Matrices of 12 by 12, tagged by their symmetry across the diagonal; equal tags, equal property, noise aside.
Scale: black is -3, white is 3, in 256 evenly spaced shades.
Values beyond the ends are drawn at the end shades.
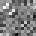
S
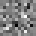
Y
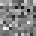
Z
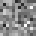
Z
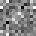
S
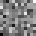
Y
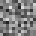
Y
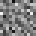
Y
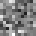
Z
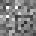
S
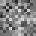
S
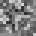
S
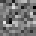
Z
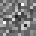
S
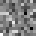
Z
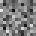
Z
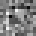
Y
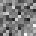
S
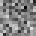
Z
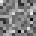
S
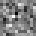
Y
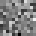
Y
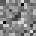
S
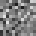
Y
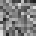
Y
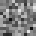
Y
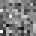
Z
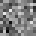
Z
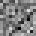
S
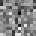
Z
